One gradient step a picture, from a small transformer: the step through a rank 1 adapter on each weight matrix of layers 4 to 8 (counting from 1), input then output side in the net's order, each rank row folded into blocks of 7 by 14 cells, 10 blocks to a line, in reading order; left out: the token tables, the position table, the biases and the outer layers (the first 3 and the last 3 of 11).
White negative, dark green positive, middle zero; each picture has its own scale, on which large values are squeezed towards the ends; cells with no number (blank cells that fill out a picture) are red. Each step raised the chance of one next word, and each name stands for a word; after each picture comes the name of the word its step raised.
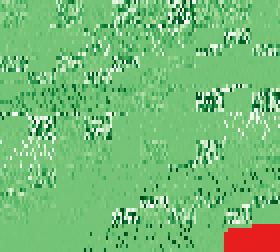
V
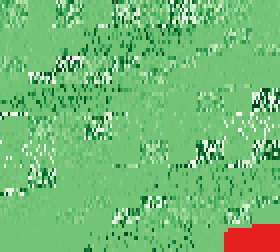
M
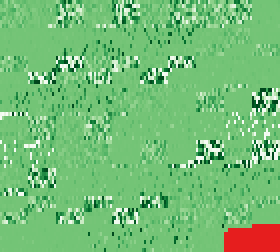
M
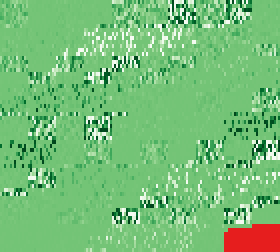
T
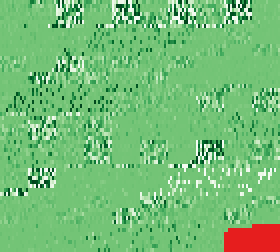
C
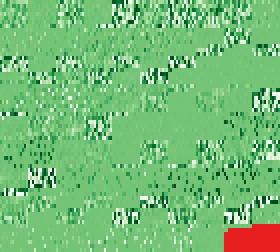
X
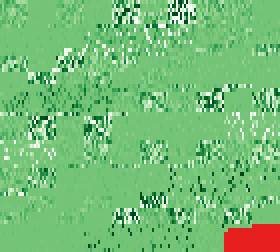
V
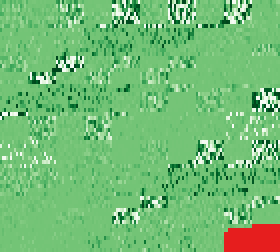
M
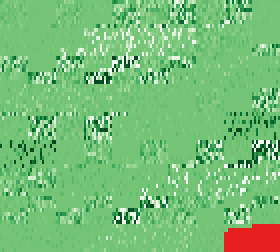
T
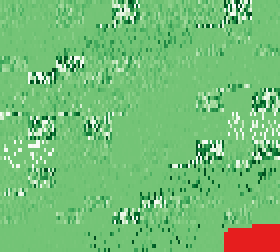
M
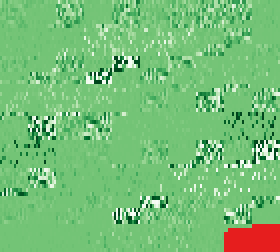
T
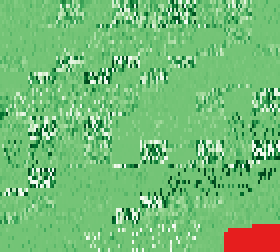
X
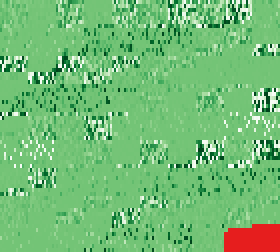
M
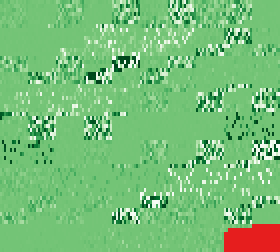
T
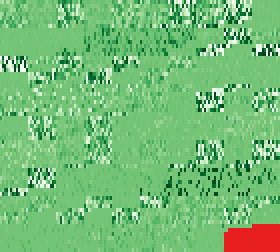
X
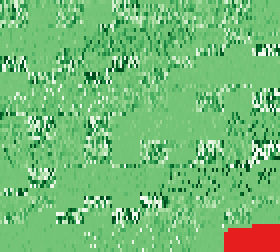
X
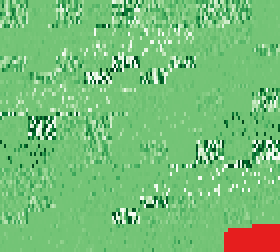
T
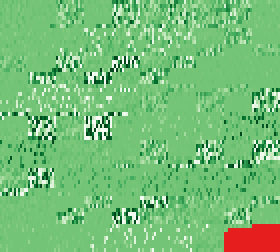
X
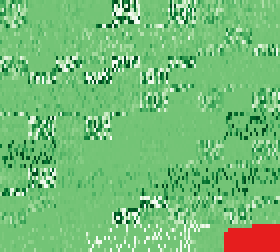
X
